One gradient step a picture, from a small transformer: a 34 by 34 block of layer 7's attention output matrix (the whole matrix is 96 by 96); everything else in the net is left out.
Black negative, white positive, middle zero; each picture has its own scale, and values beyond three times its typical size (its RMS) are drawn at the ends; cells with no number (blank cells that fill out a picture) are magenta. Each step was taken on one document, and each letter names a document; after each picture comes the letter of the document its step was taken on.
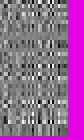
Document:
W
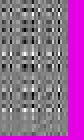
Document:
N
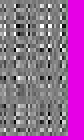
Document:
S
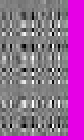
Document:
W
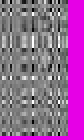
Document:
N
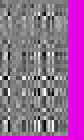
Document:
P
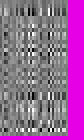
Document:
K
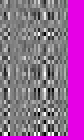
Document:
P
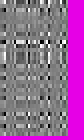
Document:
S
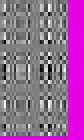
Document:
S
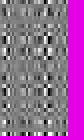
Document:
P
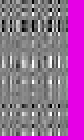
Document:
N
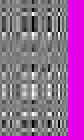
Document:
N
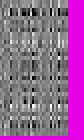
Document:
K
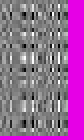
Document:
W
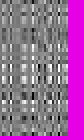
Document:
N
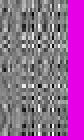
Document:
W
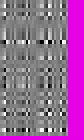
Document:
S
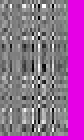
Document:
W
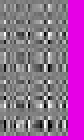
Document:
S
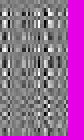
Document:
P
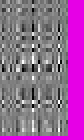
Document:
N
